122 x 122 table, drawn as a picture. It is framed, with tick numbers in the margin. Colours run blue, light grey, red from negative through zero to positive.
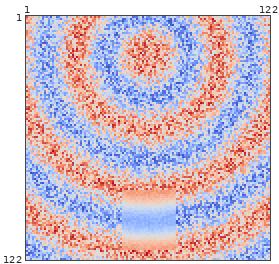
Average level on the scale: 50%. Odd rows or columns: none. Odd patch: calmer, in the bottom middle. Rings: centred on the top middle. Calmest part: bottom middle. Slope: none.
